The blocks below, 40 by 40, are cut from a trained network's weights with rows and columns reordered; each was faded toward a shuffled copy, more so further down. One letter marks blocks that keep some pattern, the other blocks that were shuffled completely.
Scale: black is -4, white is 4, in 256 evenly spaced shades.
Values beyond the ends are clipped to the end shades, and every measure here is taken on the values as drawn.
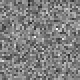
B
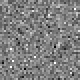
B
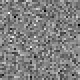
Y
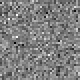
Y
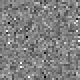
B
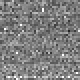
Y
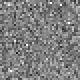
B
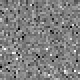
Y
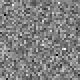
B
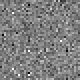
Y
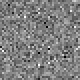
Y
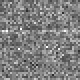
Y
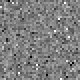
B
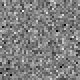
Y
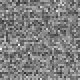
Y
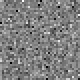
B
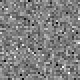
B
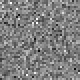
B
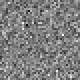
B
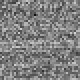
Y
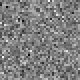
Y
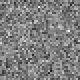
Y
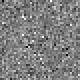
B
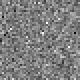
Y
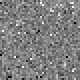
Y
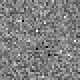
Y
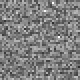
Y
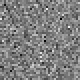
B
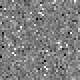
B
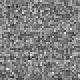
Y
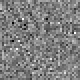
B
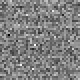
Y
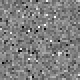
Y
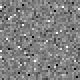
B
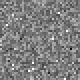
B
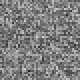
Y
